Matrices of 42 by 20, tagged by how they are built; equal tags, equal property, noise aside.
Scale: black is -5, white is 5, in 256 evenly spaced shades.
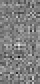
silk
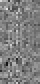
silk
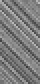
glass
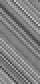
glass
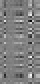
silk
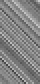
glass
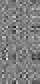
silk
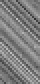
glass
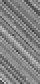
glass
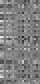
silk
